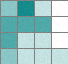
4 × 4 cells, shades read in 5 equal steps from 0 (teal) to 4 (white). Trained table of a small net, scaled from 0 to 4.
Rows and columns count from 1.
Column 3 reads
3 1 3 3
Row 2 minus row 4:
-1 -2 -2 1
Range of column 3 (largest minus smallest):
2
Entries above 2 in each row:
2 1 3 3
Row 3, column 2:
3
